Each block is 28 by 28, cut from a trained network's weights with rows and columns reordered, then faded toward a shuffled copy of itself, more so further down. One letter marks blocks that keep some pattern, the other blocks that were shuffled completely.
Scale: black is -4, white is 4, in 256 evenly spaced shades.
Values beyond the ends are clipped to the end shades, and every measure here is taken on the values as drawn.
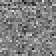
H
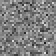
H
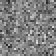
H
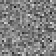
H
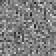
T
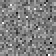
T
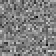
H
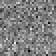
T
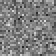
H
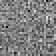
H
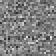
H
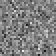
T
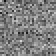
H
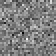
T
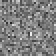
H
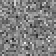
T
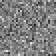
T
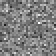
T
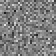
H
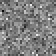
T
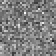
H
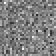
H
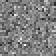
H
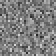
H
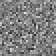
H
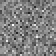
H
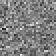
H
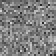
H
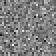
T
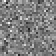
H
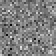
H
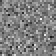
T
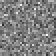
T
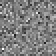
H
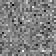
T
